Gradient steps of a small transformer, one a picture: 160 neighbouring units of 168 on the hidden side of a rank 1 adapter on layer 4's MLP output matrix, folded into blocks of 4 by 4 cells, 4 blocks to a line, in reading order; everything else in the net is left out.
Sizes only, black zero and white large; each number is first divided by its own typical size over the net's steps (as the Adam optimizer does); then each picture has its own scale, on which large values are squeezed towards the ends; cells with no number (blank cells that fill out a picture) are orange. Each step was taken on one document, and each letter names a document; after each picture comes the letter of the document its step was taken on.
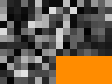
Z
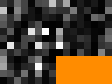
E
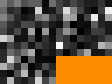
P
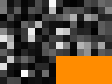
E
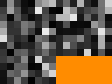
E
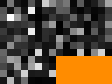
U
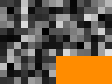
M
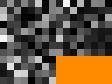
P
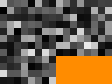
Z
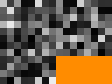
Z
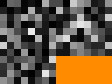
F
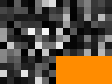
E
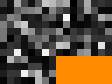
E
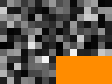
M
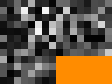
M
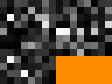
U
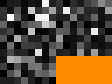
U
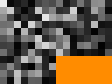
Z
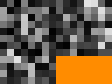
M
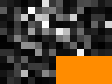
U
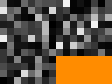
P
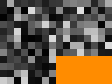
F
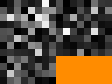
U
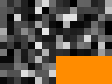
E
